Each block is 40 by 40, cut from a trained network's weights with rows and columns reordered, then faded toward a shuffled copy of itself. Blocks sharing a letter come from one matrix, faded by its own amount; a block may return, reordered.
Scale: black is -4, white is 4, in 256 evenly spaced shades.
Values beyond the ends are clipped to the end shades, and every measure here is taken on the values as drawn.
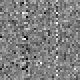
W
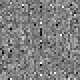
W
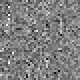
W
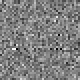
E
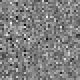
W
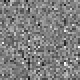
W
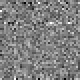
E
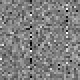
W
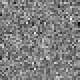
E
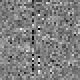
W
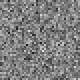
E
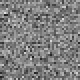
E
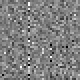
W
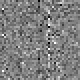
W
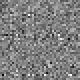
E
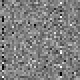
W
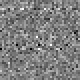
E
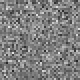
E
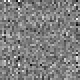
W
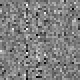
W
